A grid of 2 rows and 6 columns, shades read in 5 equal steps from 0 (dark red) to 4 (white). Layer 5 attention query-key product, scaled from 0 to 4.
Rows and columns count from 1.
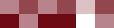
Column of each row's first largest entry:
5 5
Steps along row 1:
down up down up down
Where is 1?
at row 1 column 2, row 1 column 4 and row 1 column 6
